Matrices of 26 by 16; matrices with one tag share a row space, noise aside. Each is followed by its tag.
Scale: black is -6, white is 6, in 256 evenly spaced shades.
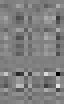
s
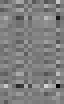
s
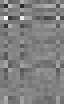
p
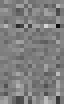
s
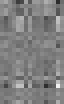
s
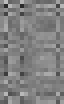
p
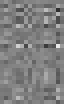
s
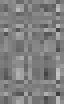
s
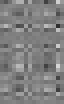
s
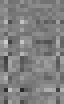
p
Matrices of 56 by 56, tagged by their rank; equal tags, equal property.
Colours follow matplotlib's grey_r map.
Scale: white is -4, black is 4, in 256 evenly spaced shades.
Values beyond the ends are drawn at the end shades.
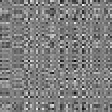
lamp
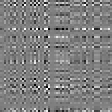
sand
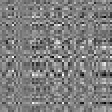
lamp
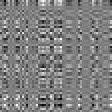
sand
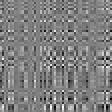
sand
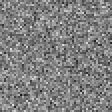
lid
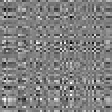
lamp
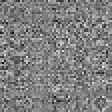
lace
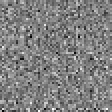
lace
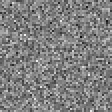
lid
